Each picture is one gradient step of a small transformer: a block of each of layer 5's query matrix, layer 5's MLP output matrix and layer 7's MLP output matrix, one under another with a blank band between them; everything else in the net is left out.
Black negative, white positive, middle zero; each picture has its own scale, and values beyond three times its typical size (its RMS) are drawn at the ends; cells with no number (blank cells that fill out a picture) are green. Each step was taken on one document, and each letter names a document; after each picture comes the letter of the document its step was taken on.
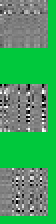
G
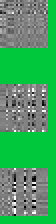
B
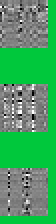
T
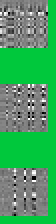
B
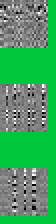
B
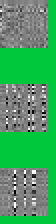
B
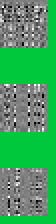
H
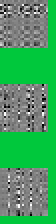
G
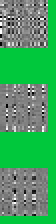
B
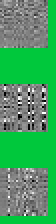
G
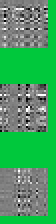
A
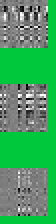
A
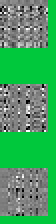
G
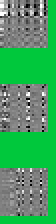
G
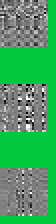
G
